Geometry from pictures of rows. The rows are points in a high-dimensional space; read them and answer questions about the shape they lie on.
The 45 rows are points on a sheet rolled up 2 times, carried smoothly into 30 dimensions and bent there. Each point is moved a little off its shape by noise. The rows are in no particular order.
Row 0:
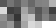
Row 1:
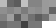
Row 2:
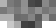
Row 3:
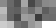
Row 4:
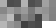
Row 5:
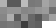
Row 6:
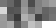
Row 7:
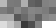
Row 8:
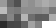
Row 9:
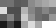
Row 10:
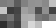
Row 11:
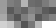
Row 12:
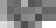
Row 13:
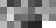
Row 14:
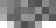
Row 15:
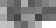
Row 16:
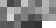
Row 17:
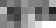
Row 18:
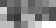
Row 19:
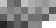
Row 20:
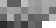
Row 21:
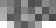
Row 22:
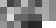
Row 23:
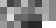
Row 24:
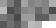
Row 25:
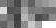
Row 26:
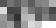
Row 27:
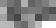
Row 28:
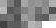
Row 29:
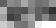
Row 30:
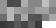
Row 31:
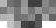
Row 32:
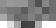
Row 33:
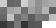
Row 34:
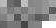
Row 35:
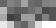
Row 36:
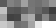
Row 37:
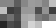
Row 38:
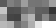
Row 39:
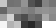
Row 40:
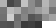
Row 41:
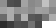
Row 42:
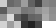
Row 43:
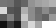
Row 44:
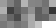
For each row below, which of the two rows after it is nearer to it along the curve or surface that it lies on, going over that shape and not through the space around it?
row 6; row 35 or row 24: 24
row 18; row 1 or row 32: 32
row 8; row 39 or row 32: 39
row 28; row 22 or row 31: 22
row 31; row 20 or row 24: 20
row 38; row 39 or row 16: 39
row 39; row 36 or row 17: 36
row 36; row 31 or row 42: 31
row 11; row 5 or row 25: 25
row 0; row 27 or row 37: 37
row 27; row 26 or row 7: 7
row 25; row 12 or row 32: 12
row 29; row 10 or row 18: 18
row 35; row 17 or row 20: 17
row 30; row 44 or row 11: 44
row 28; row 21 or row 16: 16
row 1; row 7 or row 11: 7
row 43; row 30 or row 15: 30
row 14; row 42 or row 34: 42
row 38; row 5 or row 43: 43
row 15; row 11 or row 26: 11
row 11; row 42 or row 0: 42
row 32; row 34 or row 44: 44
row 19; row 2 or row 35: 2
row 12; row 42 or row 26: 42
